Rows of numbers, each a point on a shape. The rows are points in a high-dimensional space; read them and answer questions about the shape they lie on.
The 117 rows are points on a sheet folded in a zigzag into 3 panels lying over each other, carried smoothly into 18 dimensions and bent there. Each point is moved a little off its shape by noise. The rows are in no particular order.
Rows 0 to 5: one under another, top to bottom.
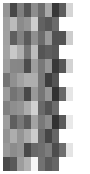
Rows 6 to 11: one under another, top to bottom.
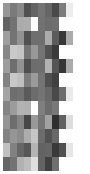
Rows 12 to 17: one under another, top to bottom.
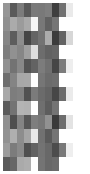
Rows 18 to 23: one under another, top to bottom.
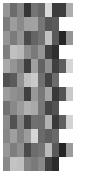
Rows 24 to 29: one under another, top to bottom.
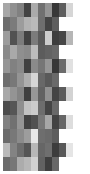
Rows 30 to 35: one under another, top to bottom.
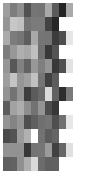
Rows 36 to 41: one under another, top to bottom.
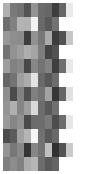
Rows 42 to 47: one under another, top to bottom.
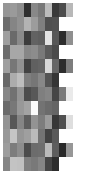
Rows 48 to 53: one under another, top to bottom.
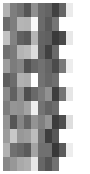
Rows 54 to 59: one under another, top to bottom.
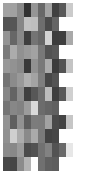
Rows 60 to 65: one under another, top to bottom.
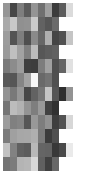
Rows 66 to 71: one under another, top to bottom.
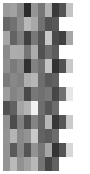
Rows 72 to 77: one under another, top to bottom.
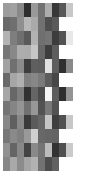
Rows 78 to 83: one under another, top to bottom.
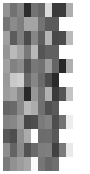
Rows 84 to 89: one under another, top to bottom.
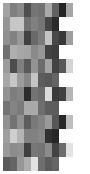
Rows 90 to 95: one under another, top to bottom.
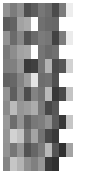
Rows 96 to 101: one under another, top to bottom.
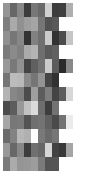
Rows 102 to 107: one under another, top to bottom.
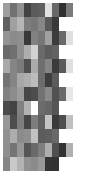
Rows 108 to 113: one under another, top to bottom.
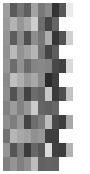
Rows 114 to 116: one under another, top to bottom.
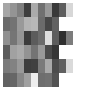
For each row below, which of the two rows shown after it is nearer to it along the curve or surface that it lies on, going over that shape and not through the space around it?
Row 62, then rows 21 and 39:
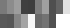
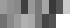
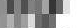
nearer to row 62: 39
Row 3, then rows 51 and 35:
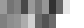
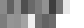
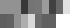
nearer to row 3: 35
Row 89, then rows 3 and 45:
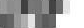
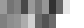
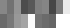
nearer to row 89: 3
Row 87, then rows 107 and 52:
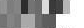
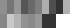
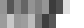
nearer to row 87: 52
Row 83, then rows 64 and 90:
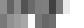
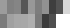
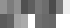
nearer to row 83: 90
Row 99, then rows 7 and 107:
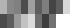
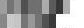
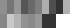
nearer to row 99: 107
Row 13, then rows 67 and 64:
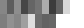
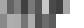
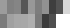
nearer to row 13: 67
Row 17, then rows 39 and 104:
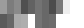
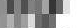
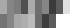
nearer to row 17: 39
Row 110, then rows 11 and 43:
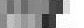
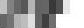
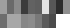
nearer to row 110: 11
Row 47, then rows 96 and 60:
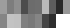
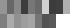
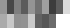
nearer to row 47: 96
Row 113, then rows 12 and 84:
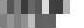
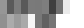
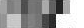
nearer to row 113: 12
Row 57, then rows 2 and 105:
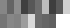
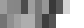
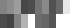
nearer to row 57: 105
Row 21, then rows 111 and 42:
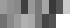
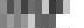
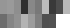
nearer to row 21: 42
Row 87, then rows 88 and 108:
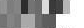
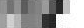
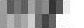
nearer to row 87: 108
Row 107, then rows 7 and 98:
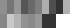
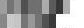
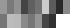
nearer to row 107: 98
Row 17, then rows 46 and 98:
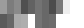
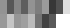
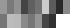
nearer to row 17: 46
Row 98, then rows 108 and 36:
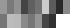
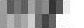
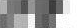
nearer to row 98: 108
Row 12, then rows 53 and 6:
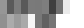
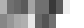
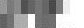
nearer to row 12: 6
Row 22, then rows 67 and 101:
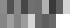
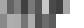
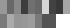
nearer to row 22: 67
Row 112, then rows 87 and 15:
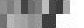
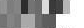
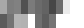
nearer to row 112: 87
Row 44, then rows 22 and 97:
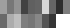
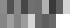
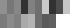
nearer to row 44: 97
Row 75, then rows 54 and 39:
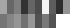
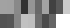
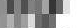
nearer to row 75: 39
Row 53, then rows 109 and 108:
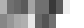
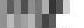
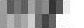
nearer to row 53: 108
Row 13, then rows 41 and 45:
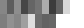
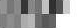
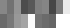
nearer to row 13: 45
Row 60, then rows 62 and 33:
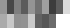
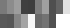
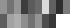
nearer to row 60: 62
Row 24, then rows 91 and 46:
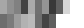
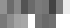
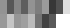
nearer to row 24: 46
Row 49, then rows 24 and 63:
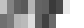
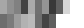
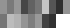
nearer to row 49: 24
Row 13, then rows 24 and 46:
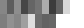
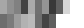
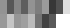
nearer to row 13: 46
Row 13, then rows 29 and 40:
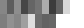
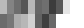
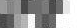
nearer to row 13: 40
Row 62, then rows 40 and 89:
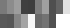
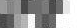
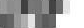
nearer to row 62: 40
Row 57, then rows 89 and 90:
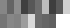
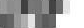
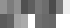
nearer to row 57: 90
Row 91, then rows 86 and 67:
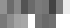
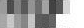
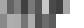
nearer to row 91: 86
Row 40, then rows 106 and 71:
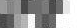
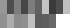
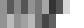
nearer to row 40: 71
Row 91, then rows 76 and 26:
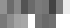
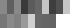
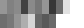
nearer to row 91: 76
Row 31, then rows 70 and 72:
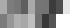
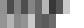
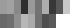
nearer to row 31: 72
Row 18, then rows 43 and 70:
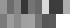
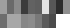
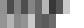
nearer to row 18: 43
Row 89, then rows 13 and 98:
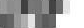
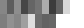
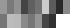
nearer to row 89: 13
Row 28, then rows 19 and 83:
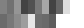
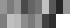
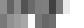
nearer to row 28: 83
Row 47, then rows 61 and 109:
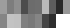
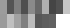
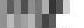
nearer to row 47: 109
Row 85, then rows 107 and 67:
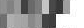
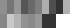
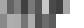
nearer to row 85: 107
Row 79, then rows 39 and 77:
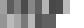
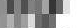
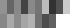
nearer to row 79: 39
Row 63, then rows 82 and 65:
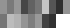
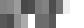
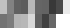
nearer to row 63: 65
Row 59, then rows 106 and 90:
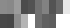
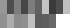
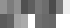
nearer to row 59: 90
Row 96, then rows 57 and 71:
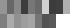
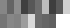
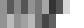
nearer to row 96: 71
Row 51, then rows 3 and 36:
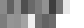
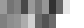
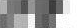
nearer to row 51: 36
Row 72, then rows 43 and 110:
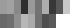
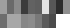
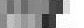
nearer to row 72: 110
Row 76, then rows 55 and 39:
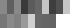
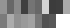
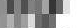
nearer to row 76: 39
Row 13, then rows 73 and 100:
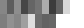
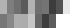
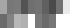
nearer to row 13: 100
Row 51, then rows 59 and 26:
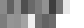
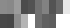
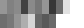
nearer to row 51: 59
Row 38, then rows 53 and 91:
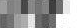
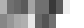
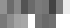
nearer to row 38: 53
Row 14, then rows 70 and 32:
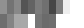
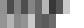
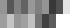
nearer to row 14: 70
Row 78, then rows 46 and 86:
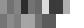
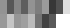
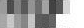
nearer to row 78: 46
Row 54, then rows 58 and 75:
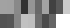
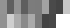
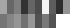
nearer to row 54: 58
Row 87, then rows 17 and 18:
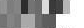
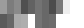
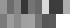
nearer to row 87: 18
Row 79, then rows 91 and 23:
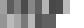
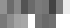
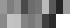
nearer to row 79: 91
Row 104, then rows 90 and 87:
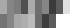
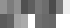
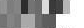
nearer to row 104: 87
